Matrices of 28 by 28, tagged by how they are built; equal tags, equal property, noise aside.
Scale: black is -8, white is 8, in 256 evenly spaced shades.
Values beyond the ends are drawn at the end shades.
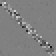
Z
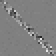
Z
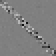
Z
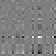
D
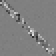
Z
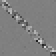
Z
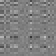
D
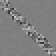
Z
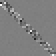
Z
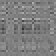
D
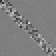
Z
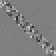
Z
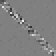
Z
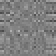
D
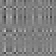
D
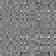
D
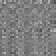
D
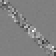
Z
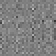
D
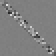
Z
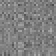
D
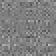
D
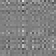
D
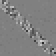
Z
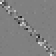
Z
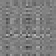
D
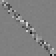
Z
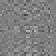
D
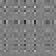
D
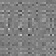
D
